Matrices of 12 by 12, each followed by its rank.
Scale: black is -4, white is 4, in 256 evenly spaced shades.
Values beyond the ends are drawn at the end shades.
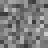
full rank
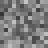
full rank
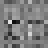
two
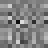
two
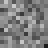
full rank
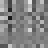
two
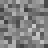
full rank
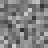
full rank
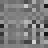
two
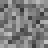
full rank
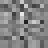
two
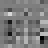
two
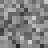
full rank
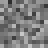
full rank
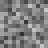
full rank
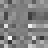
two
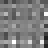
two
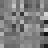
two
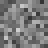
full rank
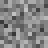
full rank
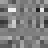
two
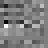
two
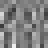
two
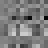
two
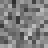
full rank
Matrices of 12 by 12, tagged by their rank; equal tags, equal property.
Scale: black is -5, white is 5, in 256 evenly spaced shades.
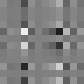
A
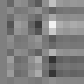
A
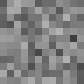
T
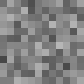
T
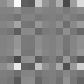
A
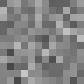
T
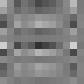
A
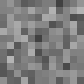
T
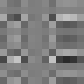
A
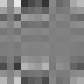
A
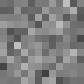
T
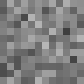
T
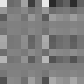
A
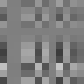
A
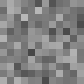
T
